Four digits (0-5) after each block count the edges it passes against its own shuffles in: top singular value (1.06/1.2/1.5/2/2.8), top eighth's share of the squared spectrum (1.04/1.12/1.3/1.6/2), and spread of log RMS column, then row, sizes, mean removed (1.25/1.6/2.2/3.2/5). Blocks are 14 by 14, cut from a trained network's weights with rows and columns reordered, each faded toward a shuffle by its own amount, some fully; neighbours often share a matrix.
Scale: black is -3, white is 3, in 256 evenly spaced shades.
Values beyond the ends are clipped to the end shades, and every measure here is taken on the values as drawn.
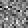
1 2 0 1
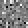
1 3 0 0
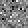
0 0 0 0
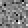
0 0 0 0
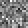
0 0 0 0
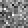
0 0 0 0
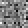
0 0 0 0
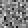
0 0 0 0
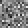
2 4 1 0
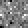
1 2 0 0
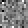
1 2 1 0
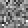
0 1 0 0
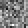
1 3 1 1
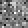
0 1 0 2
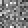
0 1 0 0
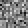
0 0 0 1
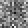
2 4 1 0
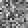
1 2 1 0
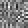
3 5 1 0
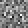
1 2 0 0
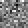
0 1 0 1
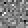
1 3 1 1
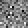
1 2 0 0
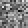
1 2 0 0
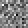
2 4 0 1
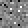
1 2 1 0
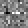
2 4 0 2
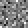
1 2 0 0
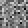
1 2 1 0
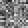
2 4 0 1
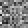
3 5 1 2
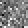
1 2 0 1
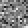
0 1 0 0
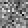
1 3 0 0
